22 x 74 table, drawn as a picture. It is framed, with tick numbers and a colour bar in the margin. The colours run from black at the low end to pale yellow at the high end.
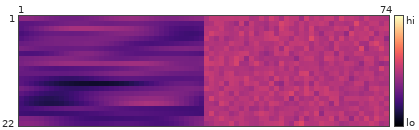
It is made of 1 by 2 panels. Panel 1,1: low, streaked across. Panel 1,2: middling, fine-grained, faint in contrast.
